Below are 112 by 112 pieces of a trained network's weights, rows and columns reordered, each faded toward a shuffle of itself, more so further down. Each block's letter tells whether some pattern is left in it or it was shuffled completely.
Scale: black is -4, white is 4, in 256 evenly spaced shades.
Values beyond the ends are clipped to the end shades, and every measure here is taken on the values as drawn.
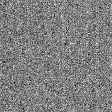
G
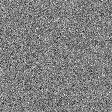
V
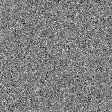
V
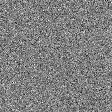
V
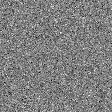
V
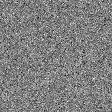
V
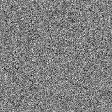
G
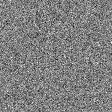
V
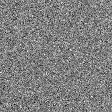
V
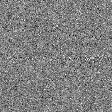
G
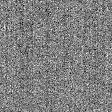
G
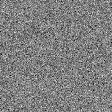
G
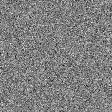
V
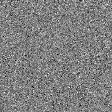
G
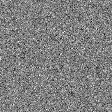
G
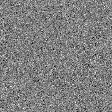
G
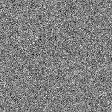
G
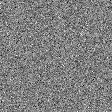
V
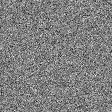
V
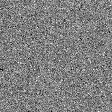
G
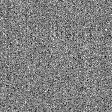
G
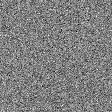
V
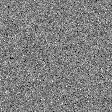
V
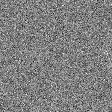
V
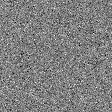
V
